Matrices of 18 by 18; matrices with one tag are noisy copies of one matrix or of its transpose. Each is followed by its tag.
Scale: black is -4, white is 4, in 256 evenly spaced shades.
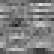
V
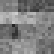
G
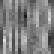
V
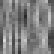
V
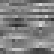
V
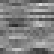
V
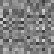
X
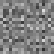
X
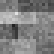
G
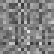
X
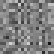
X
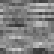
V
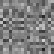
X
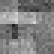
G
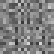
X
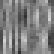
V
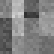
G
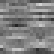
V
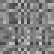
X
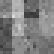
G
